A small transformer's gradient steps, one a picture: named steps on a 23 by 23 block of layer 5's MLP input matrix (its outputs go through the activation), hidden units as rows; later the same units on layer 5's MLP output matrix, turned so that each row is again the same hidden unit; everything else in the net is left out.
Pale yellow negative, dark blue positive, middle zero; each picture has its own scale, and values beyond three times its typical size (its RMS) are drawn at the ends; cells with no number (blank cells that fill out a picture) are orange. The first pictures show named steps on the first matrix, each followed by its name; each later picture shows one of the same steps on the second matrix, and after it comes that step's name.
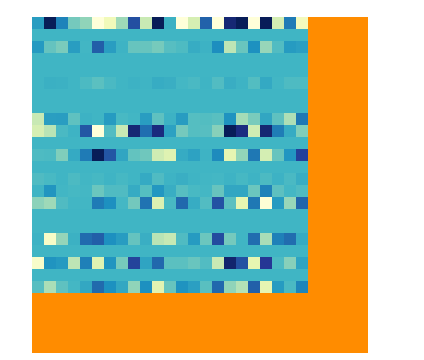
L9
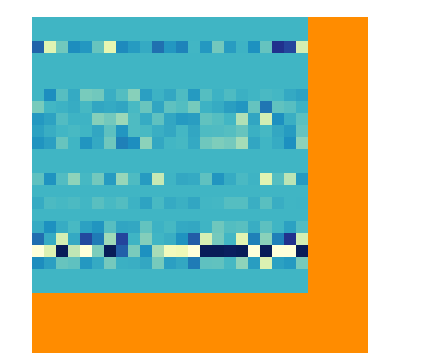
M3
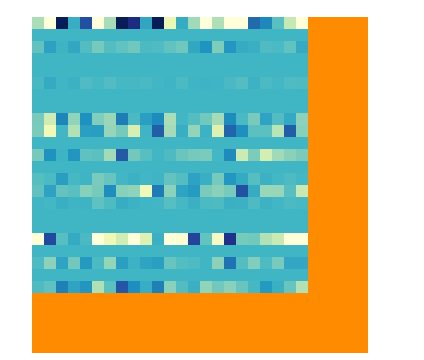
L9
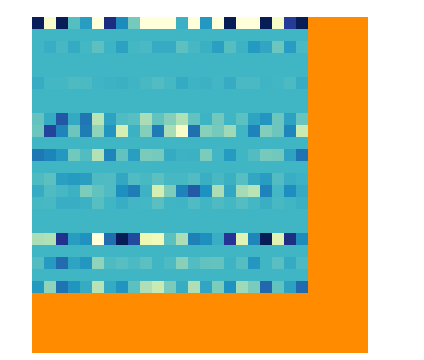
L9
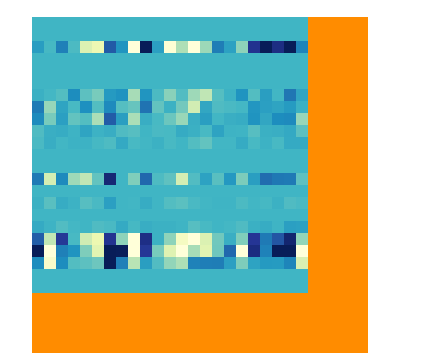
M3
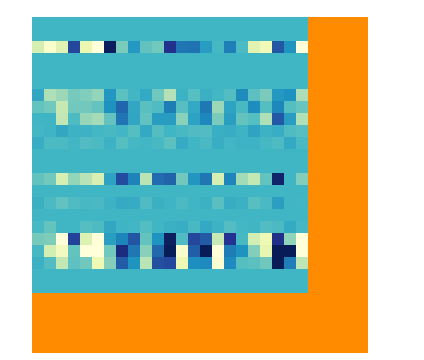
M3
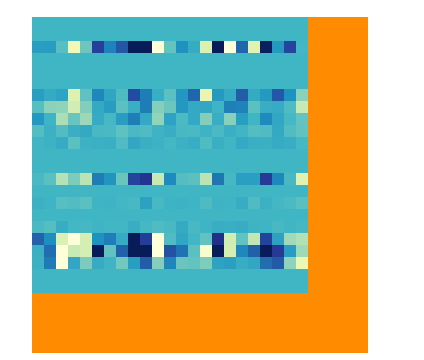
M3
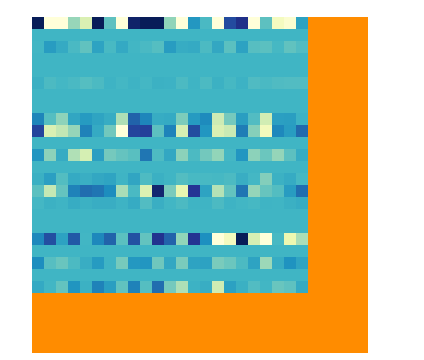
L9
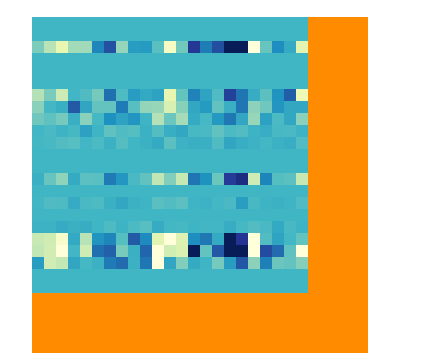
M3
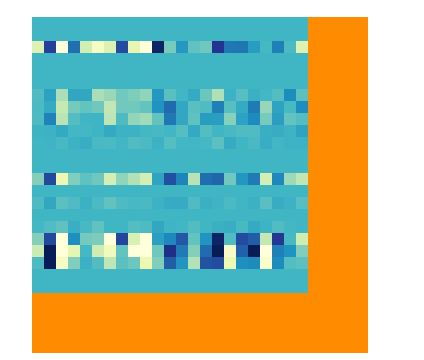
M3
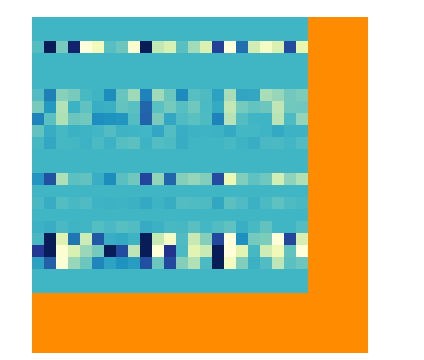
M3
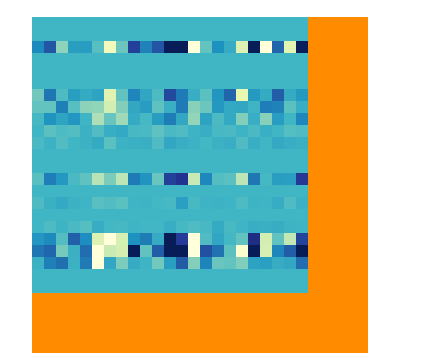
M3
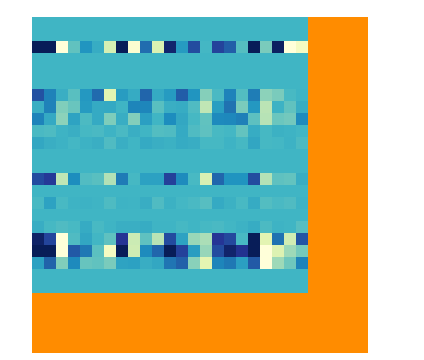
M3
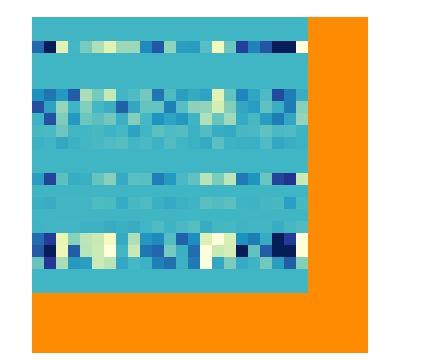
M3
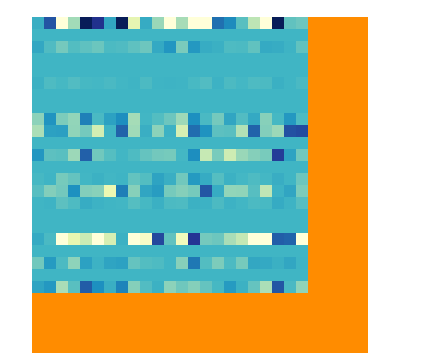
L9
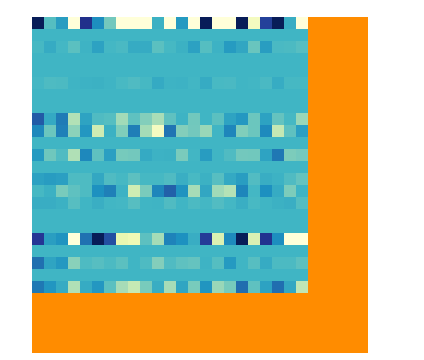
L9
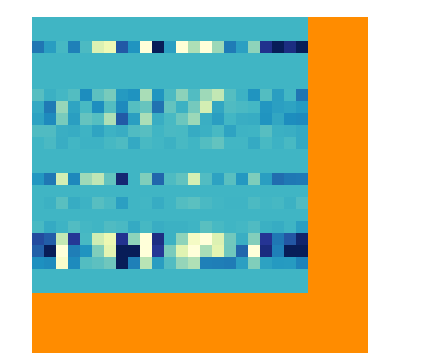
M3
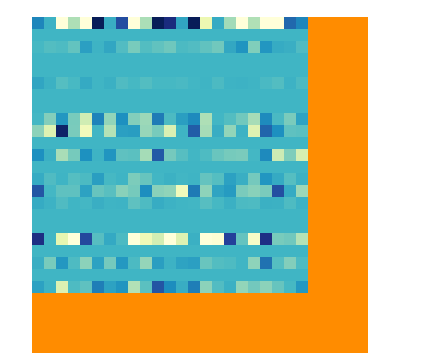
L9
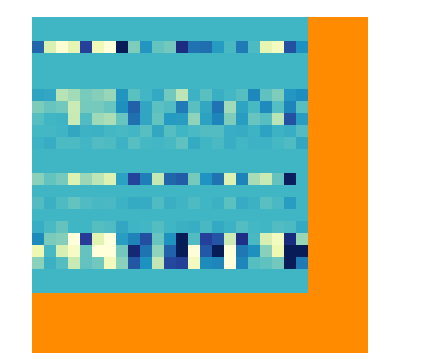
M3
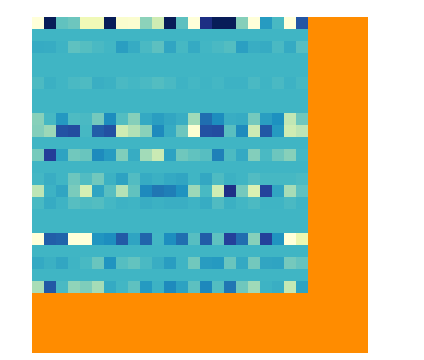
L9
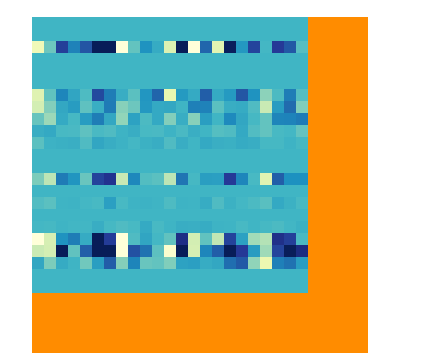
M3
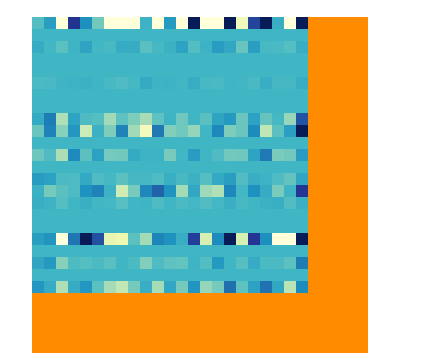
L9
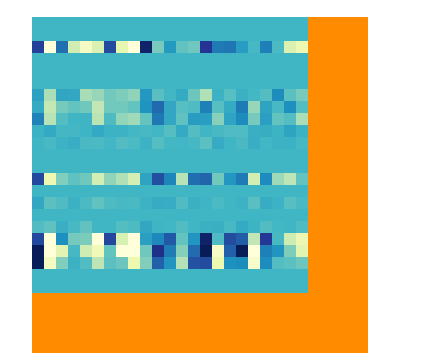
M3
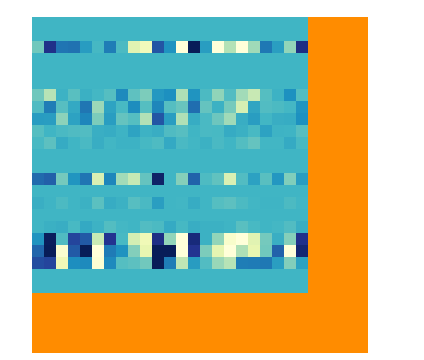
M3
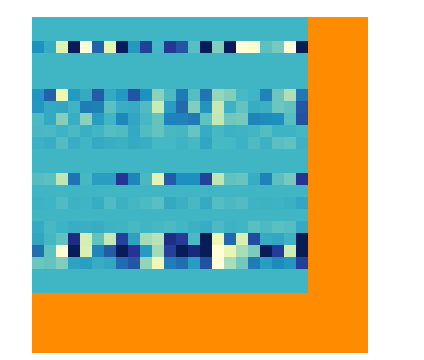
M3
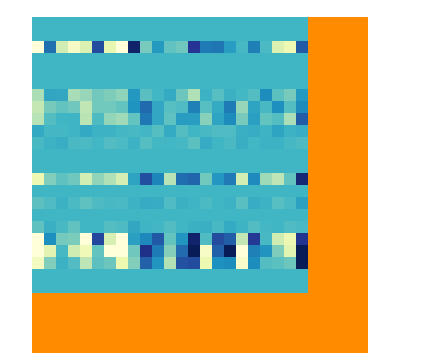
M3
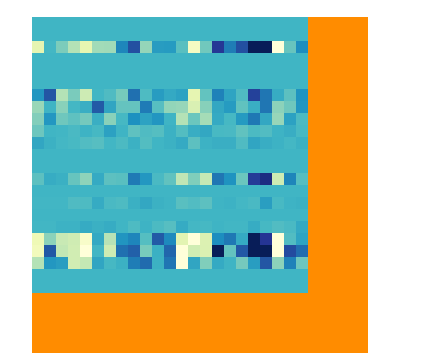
M3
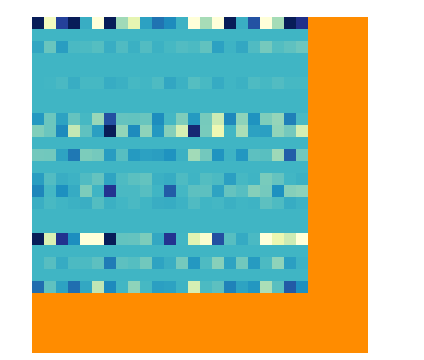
L9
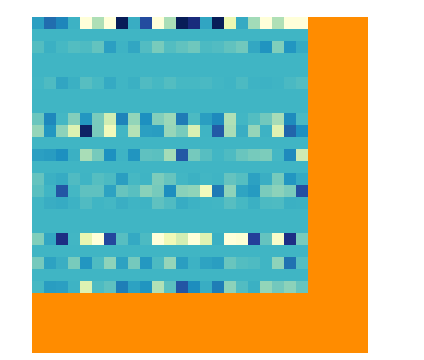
L9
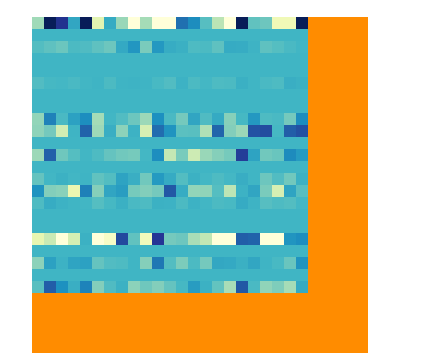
L9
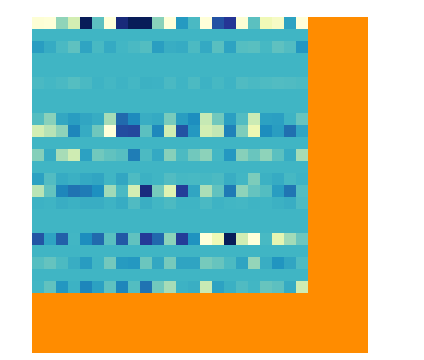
L9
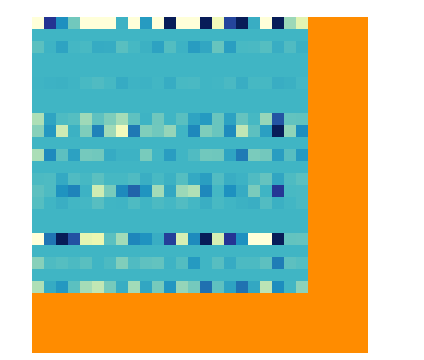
L9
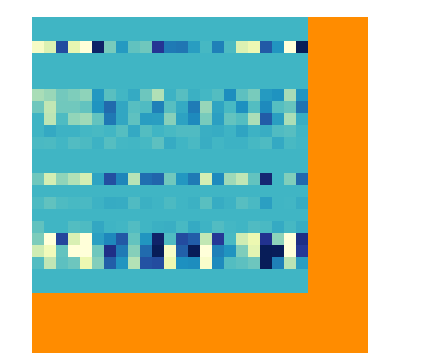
M3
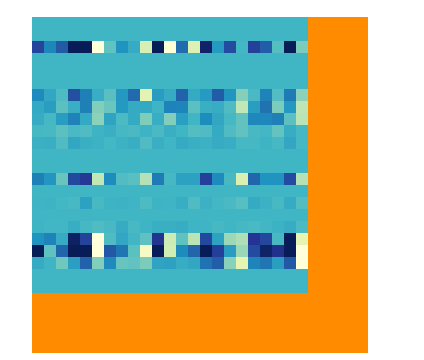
M3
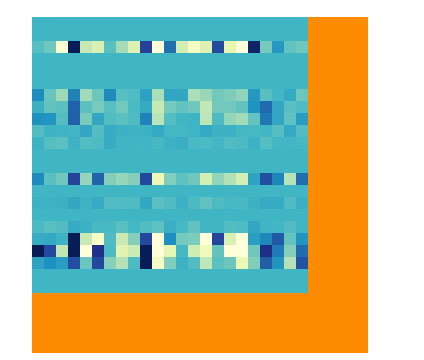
M3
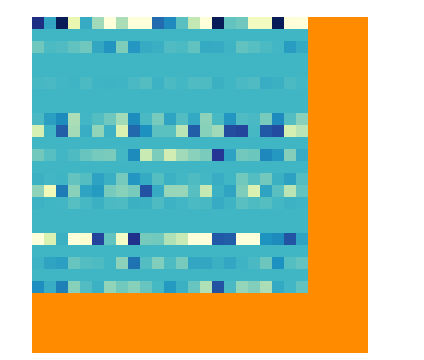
L9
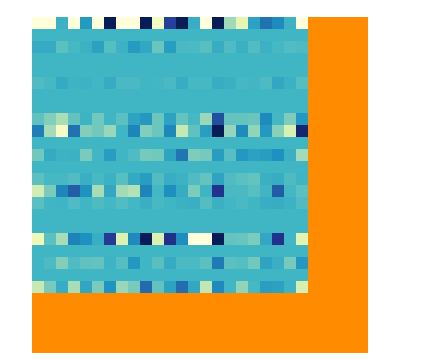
L9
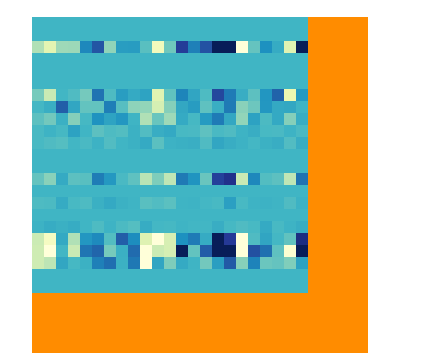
M3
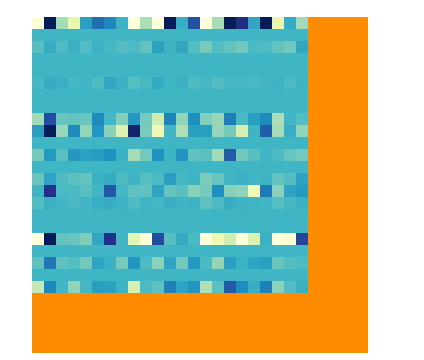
L9
